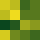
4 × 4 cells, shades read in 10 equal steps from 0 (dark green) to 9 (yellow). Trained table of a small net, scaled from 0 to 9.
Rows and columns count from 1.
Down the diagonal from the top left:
8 9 6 2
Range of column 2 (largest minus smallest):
8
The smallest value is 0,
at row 3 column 1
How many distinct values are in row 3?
4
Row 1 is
8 7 2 3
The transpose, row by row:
8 7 0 8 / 7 9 1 4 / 2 3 6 3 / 3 3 5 2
